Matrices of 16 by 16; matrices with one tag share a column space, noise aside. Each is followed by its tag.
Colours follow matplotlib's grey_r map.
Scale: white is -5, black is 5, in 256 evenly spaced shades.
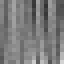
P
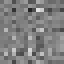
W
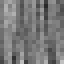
P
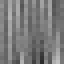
P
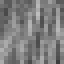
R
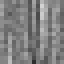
P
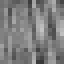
R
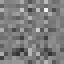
W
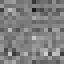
W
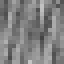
R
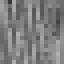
R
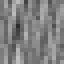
R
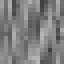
R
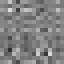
W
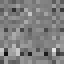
W
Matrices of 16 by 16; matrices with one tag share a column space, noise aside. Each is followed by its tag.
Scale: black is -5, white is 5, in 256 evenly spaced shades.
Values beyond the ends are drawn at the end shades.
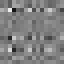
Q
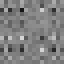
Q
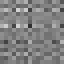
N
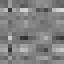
Q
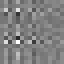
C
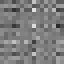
N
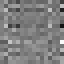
N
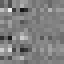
Q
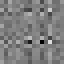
C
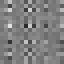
N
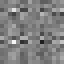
C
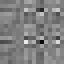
C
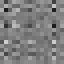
N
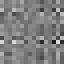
C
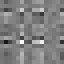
C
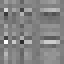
C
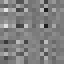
N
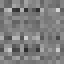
Q
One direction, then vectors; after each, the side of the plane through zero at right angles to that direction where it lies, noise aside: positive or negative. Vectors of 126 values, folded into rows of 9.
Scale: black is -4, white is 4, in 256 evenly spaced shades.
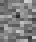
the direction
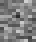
positive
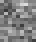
positive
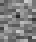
positive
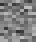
negative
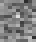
negative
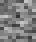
positive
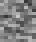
negative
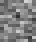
positive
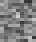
negative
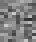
positive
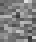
positive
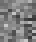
positive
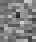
positive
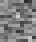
negative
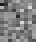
positive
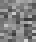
positive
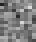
positive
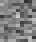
negative
